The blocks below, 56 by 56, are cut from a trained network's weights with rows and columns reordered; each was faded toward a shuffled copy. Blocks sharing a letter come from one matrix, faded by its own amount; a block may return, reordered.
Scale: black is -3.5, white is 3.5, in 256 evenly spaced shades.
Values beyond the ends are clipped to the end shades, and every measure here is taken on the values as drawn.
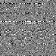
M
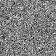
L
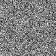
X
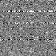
M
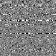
M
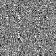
X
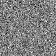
L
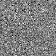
X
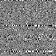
M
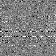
M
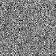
X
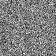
L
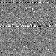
M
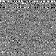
M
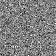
L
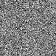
X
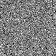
L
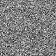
X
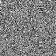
X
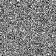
X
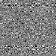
M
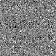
X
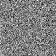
X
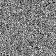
L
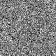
L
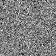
L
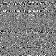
M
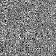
X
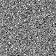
L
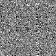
X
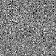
X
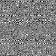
M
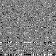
M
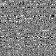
M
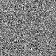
X
